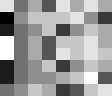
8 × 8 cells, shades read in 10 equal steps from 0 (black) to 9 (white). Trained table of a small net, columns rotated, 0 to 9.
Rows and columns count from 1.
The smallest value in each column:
0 4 5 3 2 3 5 2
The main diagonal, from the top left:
8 5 5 3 8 5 9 8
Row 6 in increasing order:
1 2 4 5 5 6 7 7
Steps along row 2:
up up same same up down down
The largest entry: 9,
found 3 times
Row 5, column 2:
4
